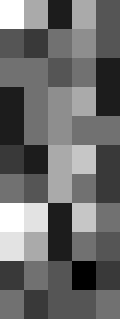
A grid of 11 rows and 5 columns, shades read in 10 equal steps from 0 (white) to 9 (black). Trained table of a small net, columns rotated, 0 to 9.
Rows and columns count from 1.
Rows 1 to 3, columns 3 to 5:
8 3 6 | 5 4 6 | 6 5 8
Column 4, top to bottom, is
3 4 5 3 5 2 5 2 5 9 6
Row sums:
20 28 29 28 27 27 26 16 23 34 29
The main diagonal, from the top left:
0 7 6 3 5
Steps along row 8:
up up down up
